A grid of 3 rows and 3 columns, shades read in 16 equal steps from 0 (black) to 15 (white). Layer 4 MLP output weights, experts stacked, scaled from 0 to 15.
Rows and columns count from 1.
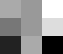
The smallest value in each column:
2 9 0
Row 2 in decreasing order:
13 9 7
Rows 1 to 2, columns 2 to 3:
9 15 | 9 13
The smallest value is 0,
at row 3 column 3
